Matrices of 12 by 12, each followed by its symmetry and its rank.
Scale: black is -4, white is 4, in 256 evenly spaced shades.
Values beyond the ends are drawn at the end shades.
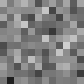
neither, full rank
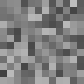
antisymmetric, full rank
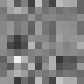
neither, rank two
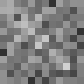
symmetric, full rank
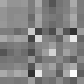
symmetric, rank two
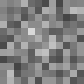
symmetric, full rank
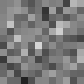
neither, full rank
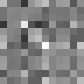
symmetric, rank two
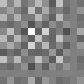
symmetric, rank two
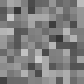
antisymmetric, full rank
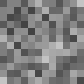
symmetric, full rank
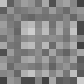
symmetric, rank two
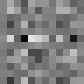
neither, rank two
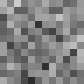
neither, full rank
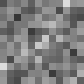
symmetric, full rank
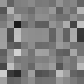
neither, rank two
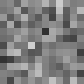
antisymmetric, full rank
